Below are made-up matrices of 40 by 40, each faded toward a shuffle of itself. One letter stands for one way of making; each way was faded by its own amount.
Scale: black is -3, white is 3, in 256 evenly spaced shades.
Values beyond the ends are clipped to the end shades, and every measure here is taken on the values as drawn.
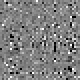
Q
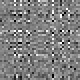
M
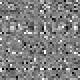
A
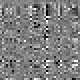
M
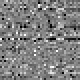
A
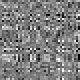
M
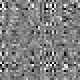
M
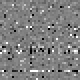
Q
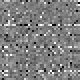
A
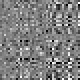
M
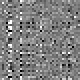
M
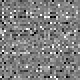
A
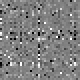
Q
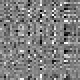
M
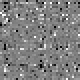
Q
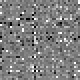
Q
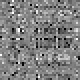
A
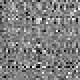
A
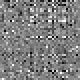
A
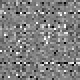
A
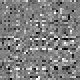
A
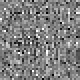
A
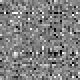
A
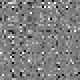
Q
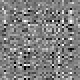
M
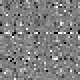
Q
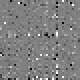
Q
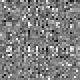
A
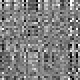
M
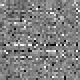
A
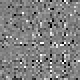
Q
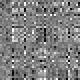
M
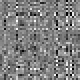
M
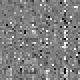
Q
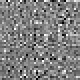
A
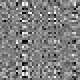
M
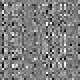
M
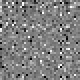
Q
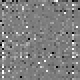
Q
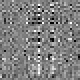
M
